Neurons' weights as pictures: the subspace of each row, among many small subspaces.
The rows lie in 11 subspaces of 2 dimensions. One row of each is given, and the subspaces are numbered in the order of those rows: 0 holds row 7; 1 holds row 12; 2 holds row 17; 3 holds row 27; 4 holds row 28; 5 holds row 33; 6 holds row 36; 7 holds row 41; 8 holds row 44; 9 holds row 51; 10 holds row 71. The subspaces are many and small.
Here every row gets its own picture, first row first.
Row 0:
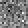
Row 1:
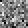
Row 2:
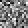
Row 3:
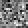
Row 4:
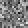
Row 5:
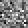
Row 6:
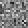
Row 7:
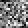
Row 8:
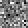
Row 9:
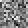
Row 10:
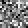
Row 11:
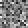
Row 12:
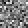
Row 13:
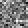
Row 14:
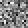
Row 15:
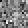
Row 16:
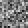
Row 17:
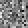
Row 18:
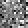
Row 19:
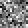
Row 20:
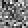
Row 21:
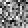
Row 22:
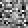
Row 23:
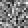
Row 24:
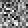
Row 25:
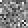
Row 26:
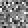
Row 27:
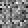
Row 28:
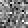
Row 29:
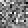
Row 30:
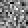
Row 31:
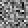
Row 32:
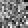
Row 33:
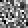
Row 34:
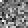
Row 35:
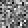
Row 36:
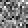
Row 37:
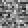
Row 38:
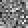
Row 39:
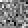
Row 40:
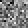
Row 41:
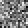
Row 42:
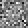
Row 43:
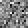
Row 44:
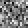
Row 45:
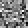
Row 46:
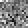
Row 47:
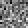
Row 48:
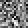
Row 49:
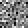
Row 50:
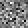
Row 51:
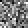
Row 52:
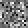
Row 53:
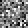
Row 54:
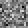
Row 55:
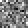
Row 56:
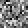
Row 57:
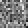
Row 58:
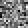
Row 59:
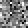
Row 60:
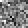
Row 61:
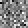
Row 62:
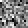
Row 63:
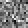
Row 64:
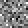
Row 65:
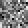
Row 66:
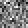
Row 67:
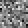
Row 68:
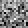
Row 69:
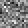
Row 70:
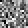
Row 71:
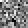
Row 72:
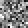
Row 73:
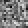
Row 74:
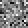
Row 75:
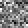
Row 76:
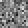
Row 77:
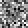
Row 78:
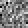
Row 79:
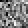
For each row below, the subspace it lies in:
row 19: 8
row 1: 10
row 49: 9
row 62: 10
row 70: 5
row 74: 8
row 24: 10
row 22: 2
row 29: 4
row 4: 7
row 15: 0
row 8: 8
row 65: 7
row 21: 6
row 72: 7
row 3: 5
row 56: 6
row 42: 8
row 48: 10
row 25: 8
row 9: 10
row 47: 1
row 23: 9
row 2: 9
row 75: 8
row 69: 6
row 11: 3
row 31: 6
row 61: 3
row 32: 7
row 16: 7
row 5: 2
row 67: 3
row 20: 1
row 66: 6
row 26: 3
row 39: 0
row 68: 10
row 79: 0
